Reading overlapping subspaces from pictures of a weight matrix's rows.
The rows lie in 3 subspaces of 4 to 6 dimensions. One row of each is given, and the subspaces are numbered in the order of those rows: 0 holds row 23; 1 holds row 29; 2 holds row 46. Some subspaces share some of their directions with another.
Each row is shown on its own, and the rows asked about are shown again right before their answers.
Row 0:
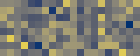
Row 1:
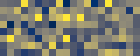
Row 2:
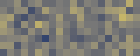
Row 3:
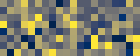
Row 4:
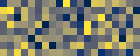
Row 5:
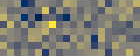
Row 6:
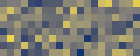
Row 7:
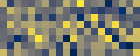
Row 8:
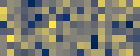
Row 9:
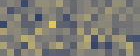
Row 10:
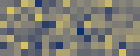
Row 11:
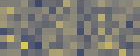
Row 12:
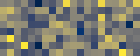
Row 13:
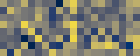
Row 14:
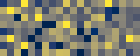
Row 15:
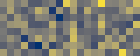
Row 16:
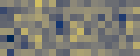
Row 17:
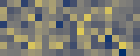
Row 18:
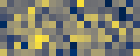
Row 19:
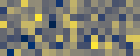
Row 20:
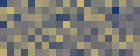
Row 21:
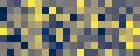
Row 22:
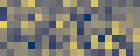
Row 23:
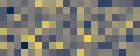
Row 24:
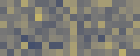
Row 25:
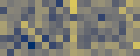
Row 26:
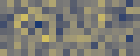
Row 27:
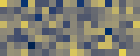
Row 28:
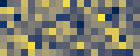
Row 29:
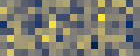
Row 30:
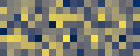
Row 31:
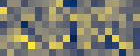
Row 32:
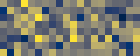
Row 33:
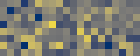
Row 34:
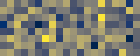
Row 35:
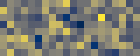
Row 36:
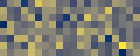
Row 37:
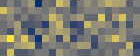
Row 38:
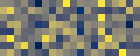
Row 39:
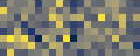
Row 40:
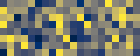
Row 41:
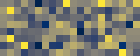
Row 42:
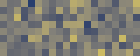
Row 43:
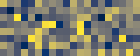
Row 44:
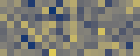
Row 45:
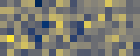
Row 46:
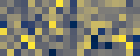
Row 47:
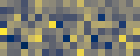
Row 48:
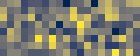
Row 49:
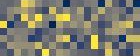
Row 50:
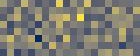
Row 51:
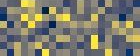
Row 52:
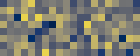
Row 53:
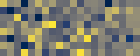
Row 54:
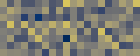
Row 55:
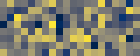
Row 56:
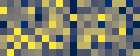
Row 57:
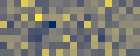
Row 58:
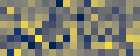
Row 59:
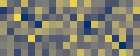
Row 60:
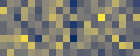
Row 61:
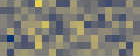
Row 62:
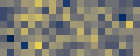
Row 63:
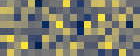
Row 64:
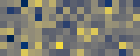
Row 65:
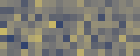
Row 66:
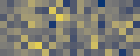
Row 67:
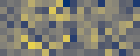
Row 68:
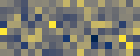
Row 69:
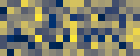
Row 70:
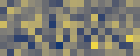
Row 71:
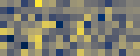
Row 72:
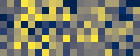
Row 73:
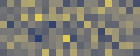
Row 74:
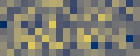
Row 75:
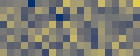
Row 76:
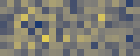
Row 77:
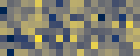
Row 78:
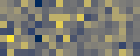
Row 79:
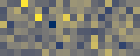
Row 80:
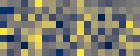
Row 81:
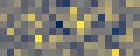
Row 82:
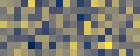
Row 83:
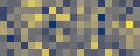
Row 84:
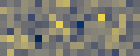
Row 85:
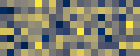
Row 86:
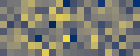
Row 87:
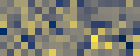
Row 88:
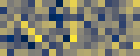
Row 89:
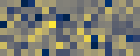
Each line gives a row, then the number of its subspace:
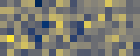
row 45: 2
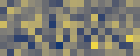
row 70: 1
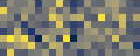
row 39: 2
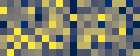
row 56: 1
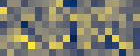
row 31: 0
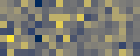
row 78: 0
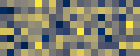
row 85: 1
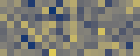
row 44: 2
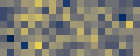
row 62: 1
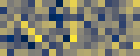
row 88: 2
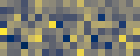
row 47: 2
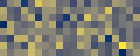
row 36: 0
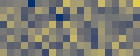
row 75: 0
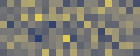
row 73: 1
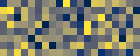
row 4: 0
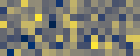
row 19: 2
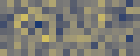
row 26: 1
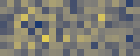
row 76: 1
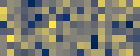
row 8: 0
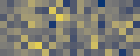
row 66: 1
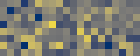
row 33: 2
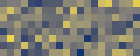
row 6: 0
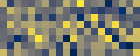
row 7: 1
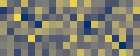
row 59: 0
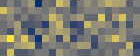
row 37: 2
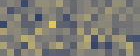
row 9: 2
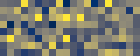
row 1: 0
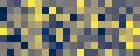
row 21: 2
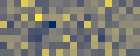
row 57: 1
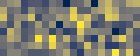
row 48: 0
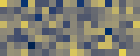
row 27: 0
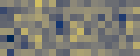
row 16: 1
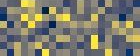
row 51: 1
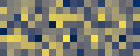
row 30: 2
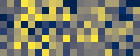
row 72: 1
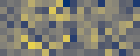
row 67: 1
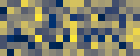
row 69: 2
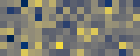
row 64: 0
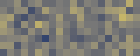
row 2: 1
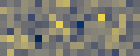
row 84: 0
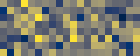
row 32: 1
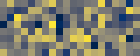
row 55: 1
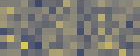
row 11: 2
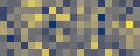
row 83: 2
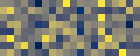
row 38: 1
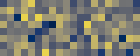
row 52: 0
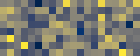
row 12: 0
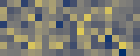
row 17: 0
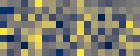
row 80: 2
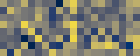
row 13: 2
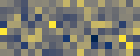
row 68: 2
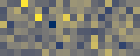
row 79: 0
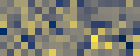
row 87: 2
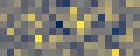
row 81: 0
